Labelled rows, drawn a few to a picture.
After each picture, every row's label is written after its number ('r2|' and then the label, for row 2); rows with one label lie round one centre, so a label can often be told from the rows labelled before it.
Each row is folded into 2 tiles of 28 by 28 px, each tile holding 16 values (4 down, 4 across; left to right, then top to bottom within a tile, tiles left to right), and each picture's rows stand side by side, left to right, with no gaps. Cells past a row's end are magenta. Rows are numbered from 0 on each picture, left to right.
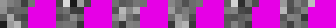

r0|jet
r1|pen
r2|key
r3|jet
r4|pen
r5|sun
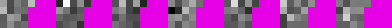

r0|sun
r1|pen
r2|pen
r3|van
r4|pen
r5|sun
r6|key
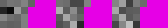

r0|van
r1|jet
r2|jet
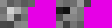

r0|key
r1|van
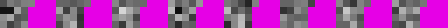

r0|van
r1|jet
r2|key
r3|sun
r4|jet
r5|van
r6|key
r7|key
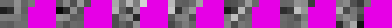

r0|van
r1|van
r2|sun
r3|sun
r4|van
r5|van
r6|jet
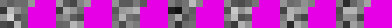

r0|key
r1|key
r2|key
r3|van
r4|key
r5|key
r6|key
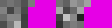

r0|jet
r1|sun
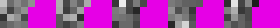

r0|sun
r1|sun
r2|pen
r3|jet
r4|pen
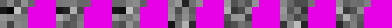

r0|van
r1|van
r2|van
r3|jet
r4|sun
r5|jet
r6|sun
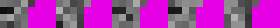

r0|van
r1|jet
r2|van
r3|van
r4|jet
